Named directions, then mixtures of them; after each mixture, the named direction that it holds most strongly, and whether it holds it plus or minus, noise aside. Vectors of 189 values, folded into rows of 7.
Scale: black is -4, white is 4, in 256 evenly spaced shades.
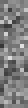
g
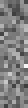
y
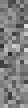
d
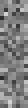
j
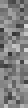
d, plus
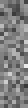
y, plus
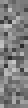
g, minus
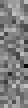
y, minus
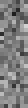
y, plus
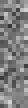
j, plus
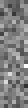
y, plus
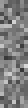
g, minus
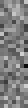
y, minus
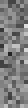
d, plus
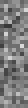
g, plus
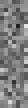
j, plus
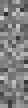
j, minus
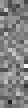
y, plus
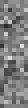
g, plus
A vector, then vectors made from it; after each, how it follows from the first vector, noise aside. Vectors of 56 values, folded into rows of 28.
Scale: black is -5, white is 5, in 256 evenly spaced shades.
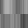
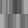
wrapped around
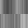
negated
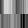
scaled up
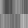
negated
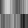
scaled up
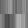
wrapped around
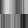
scaled up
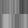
wrapped around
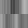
wrapped around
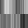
scaled up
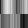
scaled up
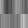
negated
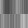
negated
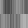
negated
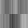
wrapped around
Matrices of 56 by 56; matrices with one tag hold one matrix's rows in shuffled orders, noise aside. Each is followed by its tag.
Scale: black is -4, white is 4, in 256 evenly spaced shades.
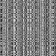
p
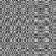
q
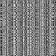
p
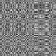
q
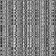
p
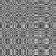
q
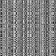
p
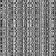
p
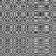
q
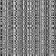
p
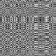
q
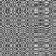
q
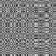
q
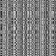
p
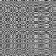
q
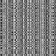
p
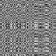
q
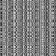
p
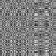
q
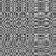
q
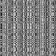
p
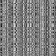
p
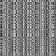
p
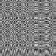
q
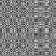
q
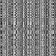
p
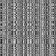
p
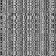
p
